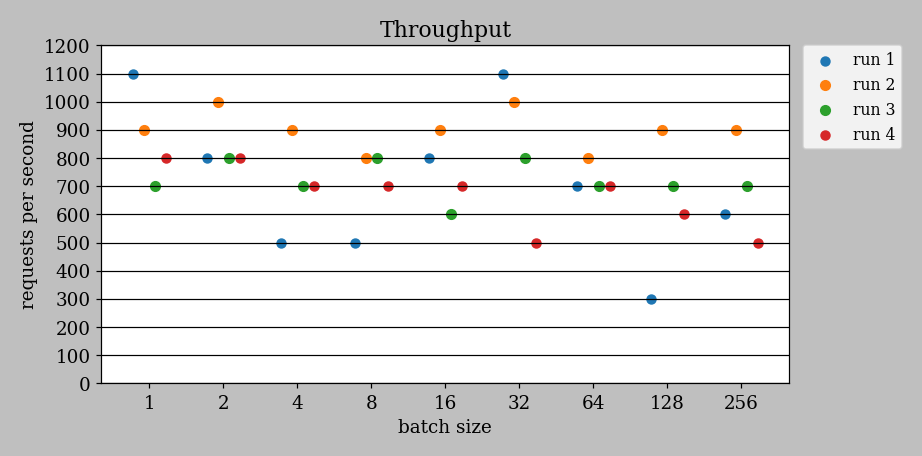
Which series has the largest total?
run 2
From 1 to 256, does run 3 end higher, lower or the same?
the same
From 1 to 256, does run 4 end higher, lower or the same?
lower
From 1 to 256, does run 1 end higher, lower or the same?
lower
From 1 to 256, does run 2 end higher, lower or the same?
the same
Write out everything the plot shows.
Title: Throughput
x-axis: batch size, ticks 1 2 4 8 16 32 64 128 256
y-axis: requests per second, ticks 0 100 200 300 400 500 600 700 800 900 1000 1100 1200
Legend: run 1, run 2, run 3, run 4
Values:
run 1: 1100 800 500 500 800 1100 700 300 600
run 2: 900 1000 900 800 900 1000 800 900 900
run 3: 700 800 700 800 600 800 700 700 700
run 4: 800 800 700 700 700 500 700 600 500
